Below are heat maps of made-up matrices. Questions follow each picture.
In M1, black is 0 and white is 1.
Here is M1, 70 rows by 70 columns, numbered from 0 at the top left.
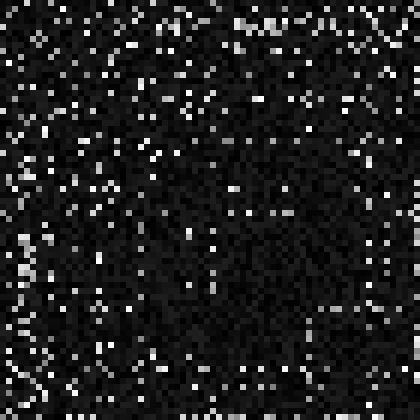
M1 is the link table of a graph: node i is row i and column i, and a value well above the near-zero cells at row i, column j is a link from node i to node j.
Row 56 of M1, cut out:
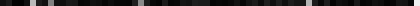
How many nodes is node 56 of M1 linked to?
5
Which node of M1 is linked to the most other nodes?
node 69
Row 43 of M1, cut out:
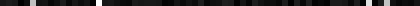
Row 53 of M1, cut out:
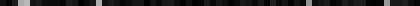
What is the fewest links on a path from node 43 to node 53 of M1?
2
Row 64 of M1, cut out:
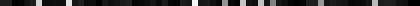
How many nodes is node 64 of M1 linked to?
9
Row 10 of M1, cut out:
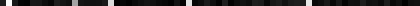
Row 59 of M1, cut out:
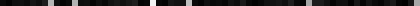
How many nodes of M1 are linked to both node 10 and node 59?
3
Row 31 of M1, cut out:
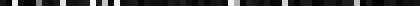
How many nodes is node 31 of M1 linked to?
10
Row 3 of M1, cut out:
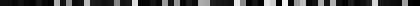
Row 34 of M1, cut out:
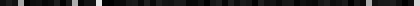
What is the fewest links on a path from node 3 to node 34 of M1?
1
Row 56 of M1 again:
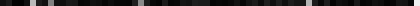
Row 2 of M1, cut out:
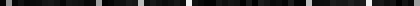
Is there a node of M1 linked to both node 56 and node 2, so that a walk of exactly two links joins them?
yes
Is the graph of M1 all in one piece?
yes
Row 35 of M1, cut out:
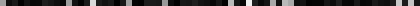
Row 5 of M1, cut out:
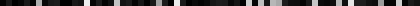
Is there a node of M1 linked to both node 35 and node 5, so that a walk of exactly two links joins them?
yes
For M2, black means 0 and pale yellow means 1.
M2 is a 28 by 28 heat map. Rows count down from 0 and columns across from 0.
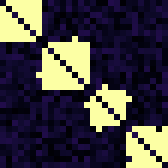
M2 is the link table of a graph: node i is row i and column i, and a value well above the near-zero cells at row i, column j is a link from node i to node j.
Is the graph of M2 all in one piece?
yes
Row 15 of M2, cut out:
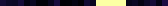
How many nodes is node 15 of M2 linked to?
5
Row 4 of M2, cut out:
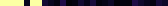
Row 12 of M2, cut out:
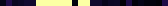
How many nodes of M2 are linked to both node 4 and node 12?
1
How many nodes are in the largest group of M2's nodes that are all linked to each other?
8
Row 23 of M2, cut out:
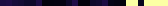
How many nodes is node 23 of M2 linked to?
6
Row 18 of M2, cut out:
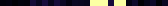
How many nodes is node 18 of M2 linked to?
5
